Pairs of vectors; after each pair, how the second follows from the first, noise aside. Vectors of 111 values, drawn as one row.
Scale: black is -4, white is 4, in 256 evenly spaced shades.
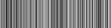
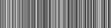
negated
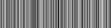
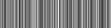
negated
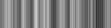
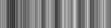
reversed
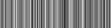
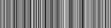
negated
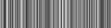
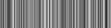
reversed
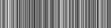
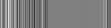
partly zeroed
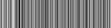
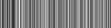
negated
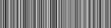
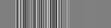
partly zeroed
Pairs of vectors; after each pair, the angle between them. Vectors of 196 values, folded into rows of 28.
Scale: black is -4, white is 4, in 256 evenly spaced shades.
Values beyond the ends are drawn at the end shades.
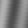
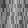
partly opposed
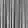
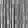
nearly parallel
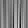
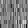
partly aligned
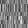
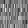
partly aligned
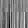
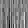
nearly parallel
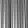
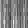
nearly parallel
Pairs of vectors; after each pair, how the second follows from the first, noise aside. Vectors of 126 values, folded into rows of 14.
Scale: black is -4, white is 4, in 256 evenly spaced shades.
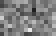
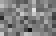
negated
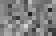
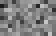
shuffled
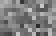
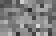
negated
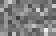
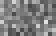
shuffled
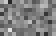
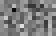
shuffled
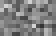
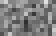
shuffled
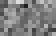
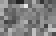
negated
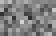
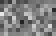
negated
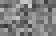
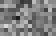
negated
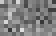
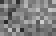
negated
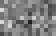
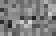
negated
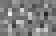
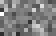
shuffled
